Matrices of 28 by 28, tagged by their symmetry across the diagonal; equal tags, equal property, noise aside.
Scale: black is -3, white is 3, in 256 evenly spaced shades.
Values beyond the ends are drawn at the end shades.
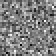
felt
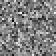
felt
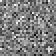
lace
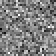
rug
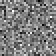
rug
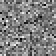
rug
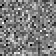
rug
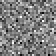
felt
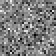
lace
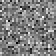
felt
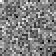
lace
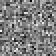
felt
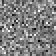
rug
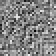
lace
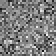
lace
